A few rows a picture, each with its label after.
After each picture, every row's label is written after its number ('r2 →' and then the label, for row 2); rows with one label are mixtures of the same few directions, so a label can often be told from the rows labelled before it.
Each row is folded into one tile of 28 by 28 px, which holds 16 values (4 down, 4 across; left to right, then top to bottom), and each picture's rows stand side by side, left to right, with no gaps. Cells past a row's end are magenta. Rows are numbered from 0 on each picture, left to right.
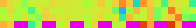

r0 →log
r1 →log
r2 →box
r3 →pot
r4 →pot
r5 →log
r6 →log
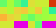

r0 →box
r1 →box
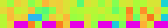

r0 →pot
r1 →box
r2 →log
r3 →pot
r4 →log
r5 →log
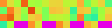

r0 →box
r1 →log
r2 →log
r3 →box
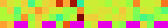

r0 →log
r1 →pot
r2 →box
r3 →box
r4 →box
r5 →box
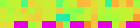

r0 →box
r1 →box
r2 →box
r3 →log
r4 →box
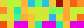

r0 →log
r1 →box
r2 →box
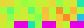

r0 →pot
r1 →log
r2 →log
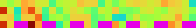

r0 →log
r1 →log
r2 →log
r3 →pot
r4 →box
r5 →box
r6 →log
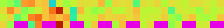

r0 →pot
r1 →box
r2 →log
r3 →pot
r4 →box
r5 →box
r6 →log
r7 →log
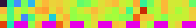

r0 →box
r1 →pot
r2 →log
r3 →pot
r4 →log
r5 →log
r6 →box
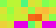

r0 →box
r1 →box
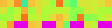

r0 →box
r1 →log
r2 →pot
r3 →box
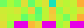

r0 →box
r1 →box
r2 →log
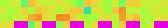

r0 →box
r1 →box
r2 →box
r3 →log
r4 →pot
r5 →log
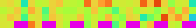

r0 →log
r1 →log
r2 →pot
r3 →box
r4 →log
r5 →box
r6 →log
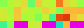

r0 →log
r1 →pot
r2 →box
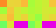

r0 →box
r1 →log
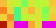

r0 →log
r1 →log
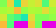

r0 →pot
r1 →pot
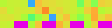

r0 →log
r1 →pot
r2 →log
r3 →pot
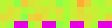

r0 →box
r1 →box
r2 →log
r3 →pot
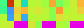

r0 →pot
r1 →box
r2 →log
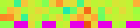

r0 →box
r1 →pot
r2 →pot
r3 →log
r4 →box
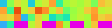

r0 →log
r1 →pot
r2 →box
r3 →pot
